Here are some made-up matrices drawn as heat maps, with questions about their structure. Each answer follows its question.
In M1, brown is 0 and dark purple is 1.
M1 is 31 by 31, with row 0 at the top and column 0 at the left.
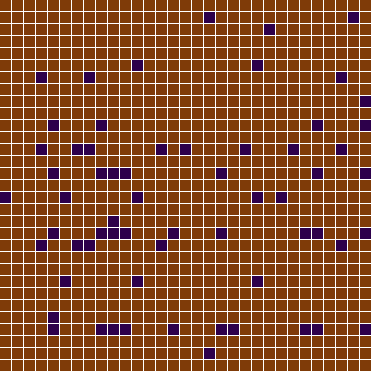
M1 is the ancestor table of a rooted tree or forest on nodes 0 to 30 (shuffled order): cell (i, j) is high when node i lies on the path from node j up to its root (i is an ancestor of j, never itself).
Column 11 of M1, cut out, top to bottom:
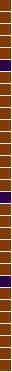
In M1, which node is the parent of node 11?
5
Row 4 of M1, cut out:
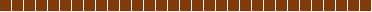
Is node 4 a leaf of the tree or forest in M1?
yes
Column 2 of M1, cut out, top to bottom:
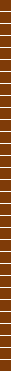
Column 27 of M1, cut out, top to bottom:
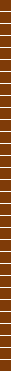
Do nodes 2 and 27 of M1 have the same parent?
no
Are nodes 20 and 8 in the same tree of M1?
no
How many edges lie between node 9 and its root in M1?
4
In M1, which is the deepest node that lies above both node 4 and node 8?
10
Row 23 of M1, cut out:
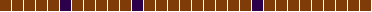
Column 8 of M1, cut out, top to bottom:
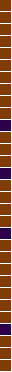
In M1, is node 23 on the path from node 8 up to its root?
no
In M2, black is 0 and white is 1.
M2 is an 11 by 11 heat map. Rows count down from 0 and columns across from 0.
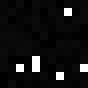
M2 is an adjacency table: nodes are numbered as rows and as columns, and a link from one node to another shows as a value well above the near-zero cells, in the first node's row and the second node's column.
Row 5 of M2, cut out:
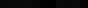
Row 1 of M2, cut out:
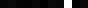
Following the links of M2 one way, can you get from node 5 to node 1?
no
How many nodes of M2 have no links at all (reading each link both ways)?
4
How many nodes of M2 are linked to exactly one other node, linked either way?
4
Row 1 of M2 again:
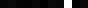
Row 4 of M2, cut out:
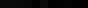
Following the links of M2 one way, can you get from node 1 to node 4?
yes
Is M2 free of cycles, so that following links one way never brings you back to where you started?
yes
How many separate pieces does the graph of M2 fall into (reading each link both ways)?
5
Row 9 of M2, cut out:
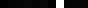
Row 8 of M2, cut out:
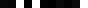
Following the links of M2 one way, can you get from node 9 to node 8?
no
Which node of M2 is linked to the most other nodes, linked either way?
node 8
